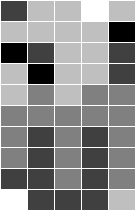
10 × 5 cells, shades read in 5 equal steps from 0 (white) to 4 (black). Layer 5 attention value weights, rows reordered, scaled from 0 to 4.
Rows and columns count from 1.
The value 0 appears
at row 1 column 4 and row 10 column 1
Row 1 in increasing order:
0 1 1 1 3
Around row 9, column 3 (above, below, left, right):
2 3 3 3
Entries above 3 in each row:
0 1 1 1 0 0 0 0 0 0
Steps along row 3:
down down same up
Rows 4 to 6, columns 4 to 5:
1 3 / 2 2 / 2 2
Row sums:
6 8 12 10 8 10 12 12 13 10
